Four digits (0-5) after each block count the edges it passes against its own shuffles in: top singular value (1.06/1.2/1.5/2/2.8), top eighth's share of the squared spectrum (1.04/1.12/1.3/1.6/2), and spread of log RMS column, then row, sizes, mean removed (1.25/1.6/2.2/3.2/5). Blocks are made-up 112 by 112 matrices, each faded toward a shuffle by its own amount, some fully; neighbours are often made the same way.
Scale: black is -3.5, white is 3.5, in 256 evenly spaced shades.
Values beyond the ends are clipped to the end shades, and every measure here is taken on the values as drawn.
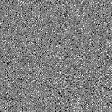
4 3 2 1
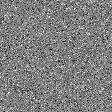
2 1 0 0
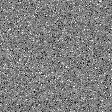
1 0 0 0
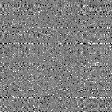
5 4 2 3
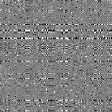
5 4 2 4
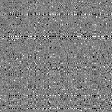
5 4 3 3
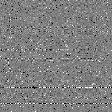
5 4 1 3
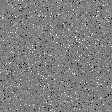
2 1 0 0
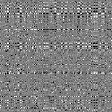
5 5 3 4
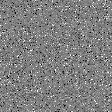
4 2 0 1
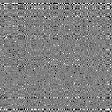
5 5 3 4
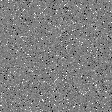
0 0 0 0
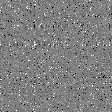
4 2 1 1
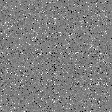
3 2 1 1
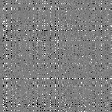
5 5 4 3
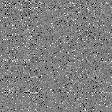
4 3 2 2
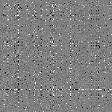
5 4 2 2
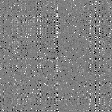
5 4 3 2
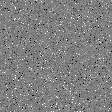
0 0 0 0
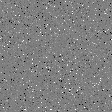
0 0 0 0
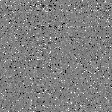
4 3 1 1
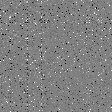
3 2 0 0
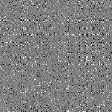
4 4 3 3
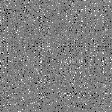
4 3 2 2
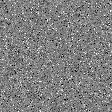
2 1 0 0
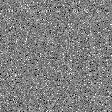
3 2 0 1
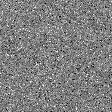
0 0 0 0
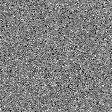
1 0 0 1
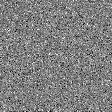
0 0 0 2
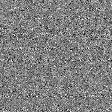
0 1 0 3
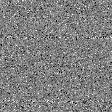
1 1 0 2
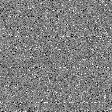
1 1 0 2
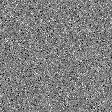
0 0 0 0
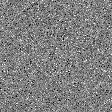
0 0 0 1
